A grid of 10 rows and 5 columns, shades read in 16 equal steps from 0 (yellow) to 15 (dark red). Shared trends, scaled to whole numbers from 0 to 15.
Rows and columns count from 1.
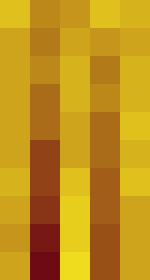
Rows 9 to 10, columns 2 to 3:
14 1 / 15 0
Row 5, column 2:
8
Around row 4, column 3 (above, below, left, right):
3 4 8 6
